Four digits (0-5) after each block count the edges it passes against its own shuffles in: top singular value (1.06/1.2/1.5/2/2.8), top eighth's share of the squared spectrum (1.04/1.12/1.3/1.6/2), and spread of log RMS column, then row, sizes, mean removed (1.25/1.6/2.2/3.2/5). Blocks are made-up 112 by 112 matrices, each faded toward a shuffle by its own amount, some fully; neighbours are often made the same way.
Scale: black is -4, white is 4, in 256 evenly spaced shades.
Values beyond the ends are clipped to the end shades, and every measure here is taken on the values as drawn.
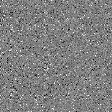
4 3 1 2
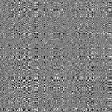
5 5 4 4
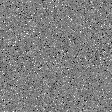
0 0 0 0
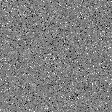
1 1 0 0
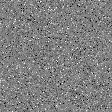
1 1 0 0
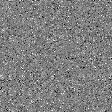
3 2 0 1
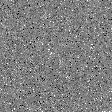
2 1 0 0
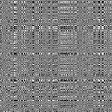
5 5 4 4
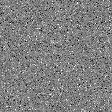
2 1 0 0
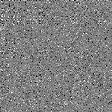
4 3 1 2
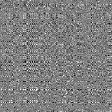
5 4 3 3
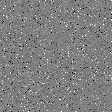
2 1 0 0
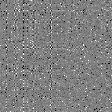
5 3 2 2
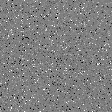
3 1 0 0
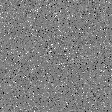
2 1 0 0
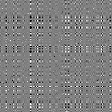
5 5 4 4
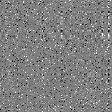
4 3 2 1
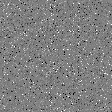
3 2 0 0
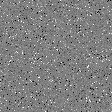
0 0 0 0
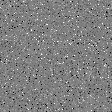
2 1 0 0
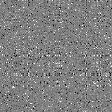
4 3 2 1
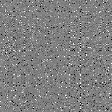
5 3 2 2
